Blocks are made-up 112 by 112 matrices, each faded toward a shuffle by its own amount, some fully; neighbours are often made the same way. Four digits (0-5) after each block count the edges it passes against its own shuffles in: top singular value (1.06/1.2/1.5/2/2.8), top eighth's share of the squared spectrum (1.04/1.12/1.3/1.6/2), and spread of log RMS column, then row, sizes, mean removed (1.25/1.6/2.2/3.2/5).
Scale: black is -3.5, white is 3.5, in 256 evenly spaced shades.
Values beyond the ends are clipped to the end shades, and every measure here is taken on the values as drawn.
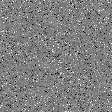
2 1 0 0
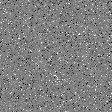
2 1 0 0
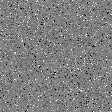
0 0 0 0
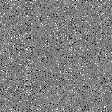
4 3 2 2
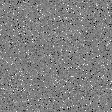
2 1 0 0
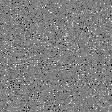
3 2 0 1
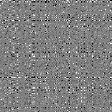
5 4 3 3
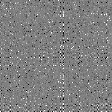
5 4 2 2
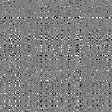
5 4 3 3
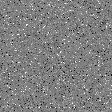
2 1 0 0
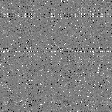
4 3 1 2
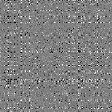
5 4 3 3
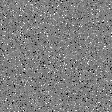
1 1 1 0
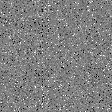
3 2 1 0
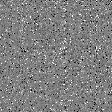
3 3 2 1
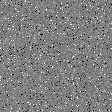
0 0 0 0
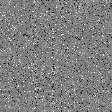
3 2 1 0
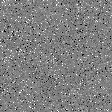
1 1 0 0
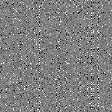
4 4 3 2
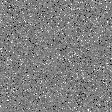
0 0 0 0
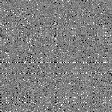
4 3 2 2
